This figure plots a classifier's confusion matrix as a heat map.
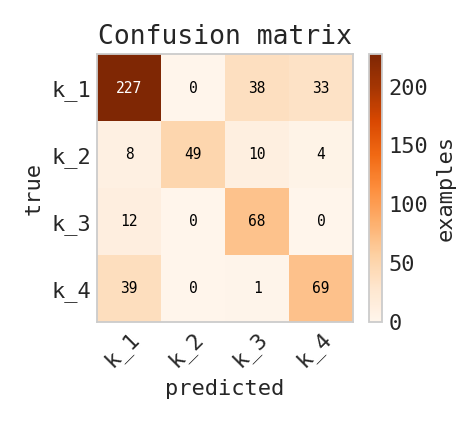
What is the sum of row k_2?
71
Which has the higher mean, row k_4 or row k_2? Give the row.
k_4
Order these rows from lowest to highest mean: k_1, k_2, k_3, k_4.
k_2, k_3, k_4, k_1
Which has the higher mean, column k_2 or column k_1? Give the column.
k_1
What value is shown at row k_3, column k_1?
12
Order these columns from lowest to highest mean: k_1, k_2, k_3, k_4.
k_2, k_4, k_3, k_1
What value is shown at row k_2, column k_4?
4
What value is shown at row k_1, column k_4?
33
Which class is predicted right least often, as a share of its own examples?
k_4
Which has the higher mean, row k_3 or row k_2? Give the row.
k_3
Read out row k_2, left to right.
8 49 10 4
